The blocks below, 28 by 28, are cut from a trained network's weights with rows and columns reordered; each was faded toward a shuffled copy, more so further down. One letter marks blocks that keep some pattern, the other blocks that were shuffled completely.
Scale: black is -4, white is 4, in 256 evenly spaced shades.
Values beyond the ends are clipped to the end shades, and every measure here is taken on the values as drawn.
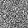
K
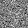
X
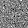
X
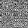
K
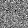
X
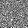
X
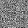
K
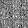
K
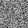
X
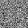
K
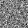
K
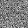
K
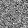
X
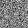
X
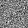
X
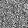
K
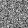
X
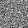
X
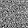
K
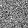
X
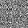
K
